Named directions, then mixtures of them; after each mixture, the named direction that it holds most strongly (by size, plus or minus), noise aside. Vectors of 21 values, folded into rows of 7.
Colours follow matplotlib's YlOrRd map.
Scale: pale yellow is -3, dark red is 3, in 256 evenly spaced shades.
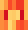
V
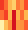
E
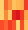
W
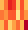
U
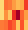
W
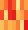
U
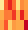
U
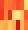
W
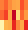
E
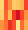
W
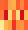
E
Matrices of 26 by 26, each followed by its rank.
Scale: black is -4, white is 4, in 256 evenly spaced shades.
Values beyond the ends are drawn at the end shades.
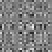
two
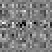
three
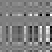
one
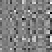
three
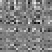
three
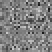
five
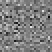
five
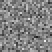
full rank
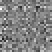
five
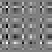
one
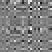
two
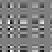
one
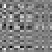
two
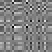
two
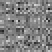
five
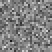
full rank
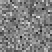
full rank
